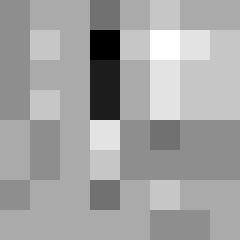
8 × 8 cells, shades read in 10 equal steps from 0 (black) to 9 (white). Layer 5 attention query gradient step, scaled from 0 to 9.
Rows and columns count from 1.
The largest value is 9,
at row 2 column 6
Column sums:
43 48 48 31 47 53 49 49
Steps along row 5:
down up up down down up same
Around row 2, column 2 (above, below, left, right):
6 6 5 6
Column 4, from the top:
4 0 1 1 8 7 4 6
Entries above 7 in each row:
0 2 1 1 1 0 0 0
